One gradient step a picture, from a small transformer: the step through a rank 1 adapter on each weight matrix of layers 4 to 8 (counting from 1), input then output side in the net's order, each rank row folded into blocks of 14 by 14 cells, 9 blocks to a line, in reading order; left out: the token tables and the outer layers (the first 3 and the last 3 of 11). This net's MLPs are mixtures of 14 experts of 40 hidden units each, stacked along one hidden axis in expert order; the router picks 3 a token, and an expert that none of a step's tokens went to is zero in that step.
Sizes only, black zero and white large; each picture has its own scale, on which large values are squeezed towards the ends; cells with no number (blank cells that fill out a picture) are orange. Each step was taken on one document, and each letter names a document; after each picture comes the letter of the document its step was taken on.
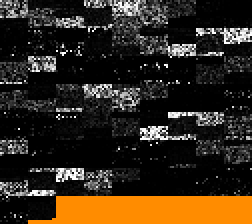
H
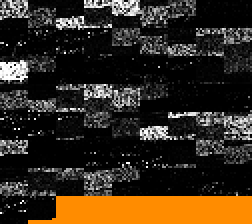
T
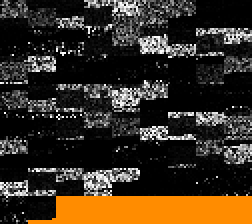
H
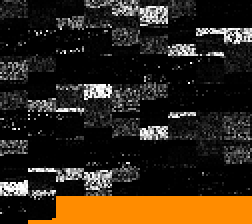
T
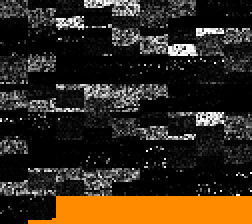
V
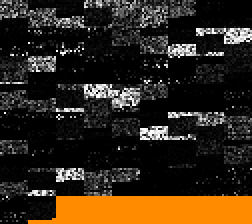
H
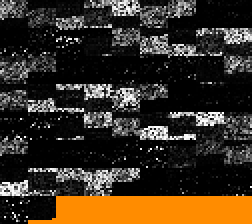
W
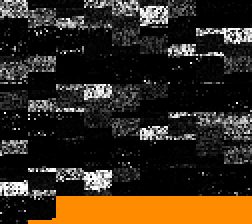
T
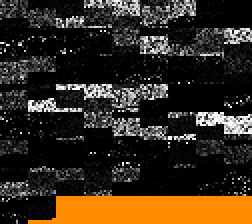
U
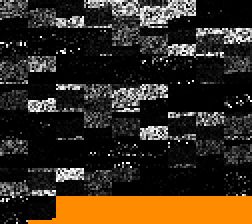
U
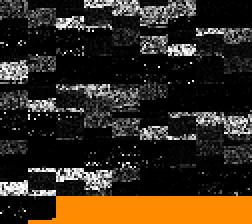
T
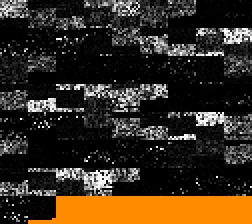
W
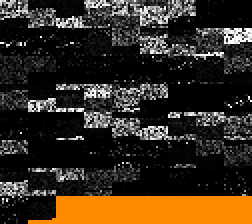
U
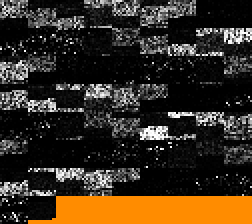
W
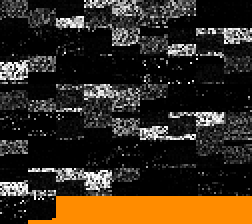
T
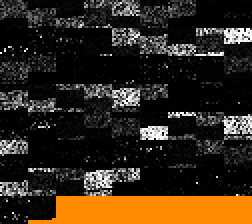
W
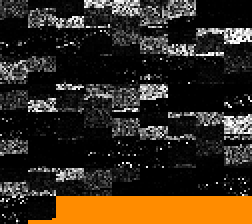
U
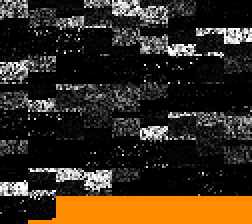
T
